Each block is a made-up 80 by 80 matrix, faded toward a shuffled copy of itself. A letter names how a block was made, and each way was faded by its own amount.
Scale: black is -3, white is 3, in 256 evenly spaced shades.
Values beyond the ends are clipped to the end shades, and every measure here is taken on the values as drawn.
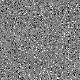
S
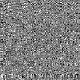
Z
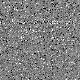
S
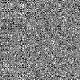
Z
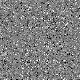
S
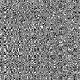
Z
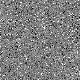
S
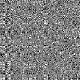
Z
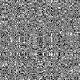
Z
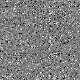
S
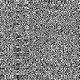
Z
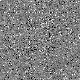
S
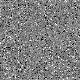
S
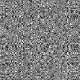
Z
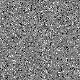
S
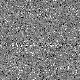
S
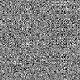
Z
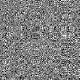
Z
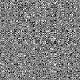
Z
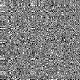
Z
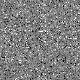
S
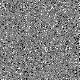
S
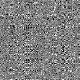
Z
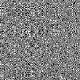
Z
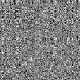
Z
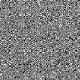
Z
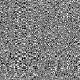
Z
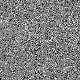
S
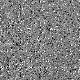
S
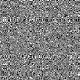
Z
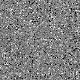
S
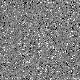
S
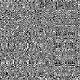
Z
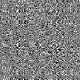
Z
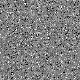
S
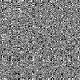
Z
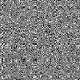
Z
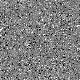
S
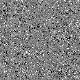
S
